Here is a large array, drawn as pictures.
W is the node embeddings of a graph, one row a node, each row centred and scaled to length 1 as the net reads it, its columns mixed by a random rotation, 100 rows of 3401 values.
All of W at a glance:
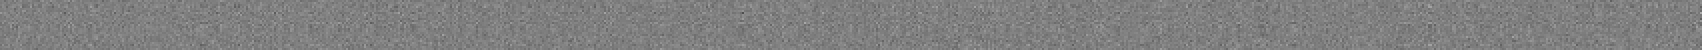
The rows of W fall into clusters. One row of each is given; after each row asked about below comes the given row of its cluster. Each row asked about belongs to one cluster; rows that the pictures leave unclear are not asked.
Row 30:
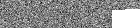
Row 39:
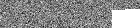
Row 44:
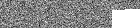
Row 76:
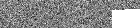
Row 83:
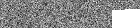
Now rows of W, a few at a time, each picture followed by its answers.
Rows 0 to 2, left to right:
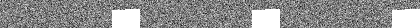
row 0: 39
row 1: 39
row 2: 44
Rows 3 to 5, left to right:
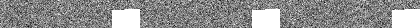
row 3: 83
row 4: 30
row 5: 76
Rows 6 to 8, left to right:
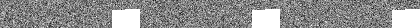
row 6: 83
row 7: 44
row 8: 44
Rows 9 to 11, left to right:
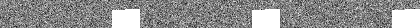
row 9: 44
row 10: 83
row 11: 76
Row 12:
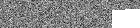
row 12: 44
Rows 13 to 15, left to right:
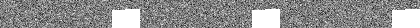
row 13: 44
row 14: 39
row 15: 44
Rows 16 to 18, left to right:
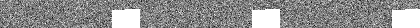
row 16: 76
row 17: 39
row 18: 30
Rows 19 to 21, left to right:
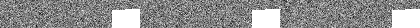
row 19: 44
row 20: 44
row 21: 39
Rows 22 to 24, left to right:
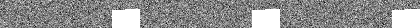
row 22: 30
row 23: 39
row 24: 76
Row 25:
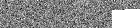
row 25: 76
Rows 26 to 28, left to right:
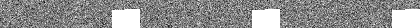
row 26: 76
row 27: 83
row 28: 30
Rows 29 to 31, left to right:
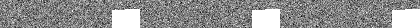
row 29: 76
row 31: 44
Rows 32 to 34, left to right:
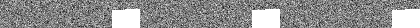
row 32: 30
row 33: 39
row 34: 44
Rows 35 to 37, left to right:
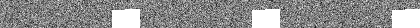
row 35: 83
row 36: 44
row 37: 30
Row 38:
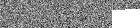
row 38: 39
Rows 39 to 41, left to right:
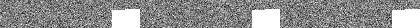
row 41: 83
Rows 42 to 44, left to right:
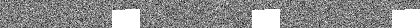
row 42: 39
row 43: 76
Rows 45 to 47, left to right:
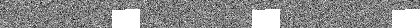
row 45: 30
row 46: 44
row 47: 44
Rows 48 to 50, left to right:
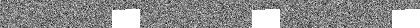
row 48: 39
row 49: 39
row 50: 83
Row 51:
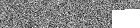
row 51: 83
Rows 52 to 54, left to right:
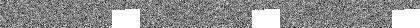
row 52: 39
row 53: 76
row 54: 76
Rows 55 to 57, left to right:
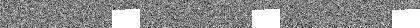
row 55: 39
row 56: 76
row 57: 83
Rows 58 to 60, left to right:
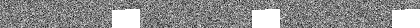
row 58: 39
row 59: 83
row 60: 83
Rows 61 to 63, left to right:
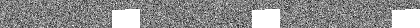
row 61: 83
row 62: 76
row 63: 39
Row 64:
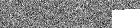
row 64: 76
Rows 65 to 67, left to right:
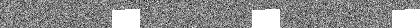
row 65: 44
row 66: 39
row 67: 83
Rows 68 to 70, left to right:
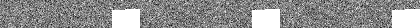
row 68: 39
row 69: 76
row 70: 76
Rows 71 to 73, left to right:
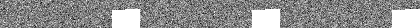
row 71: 30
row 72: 39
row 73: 39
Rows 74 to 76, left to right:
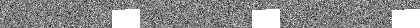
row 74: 83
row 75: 30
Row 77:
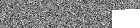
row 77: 83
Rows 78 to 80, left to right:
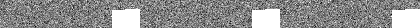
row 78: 30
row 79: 30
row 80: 30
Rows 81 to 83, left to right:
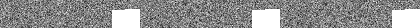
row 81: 83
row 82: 83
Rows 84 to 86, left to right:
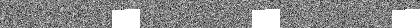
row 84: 83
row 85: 44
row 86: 30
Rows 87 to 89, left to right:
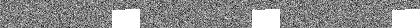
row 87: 39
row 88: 44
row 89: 44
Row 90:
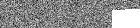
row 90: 44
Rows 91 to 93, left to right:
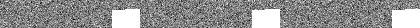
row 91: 30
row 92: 76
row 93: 30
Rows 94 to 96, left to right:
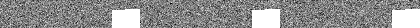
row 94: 44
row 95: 83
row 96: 44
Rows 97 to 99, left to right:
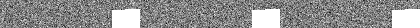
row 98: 39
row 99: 83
